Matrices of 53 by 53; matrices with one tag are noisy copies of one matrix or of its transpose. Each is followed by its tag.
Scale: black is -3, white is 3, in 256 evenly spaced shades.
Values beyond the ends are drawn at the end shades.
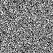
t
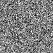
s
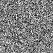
s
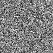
s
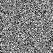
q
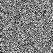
q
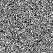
s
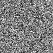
s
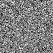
t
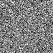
t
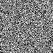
q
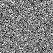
t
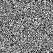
q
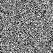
q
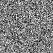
s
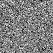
t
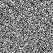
t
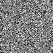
q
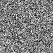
s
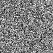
s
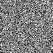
q
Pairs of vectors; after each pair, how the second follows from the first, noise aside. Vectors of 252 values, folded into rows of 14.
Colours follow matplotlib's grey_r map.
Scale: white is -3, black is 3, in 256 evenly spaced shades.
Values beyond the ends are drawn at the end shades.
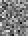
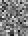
copied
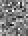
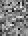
negated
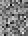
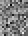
copied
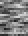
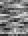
copied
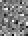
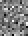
copied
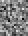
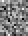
copied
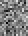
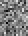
copied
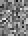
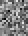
negated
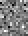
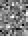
shuffled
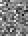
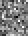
shuffled
